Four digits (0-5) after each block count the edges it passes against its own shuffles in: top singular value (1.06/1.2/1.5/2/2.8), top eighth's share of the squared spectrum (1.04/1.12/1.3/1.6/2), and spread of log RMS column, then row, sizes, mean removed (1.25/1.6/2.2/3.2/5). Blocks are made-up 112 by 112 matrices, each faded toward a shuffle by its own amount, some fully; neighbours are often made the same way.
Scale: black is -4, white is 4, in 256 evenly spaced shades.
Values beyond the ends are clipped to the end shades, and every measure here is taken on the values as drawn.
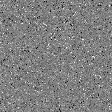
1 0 0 0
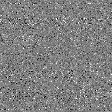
3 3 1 3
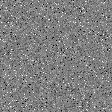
1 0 0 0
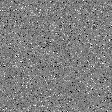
2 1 0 1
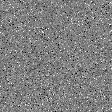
1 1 0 0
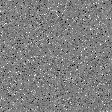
0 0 0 0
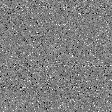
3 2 0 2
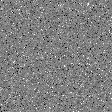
0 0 0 0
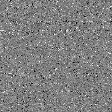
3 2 0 2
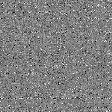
3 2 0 2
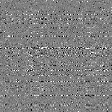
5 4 2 4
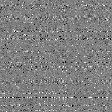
4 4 1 3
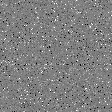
2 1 0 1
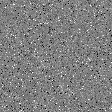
0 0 0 0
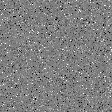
2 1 0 0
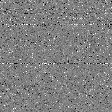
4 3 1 2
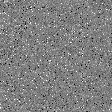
2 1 0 1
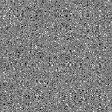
4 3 2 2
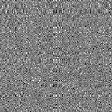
5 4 3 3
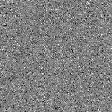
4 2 1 1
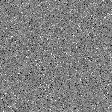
2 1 0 0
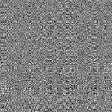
5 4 3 3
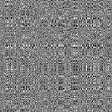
5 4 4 3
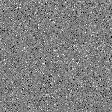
2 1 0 0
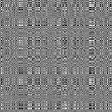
5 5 4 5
